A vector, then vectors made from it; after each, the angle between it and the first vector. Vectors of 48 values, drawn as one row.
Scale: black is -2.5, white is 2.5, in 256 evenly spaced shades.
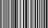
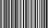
nearly parallel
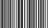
nearly opposite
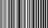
partly opposed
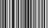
orthogonal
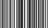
nearly opposite
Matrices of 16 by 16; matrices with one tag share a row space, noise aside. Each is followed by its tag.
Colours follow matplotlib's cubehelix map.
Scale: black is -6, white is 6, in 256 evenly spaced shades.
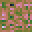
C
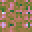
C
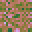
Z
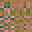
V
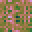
Z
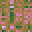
C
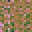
V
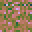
Z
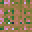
V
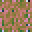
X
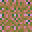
X
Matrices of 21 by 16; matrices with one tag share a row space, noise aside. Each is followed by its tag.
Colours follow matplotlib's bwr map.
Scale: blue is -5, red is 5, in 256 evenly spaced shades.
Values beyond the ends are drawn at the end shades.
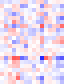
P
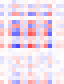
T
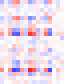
T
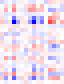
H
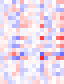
P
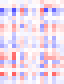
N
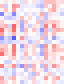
N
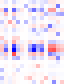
H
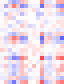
P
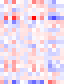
H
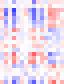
H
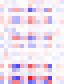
T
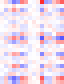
P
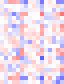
P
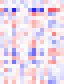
H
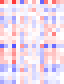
N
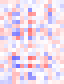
T
